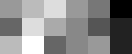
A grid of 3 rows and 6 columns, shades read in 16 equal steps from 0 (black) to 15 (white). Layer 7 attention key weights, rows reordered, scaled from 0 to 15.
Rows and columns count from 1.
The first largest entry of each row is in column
3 2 2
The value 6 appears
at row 2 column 1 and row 3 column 3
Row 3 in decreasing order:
15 11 9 8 6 2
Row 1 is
9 11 13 9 7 0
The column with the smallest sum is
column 6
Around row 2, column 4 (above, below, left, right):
9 8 10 5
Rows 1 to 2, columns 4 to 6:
9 7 0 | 8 5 2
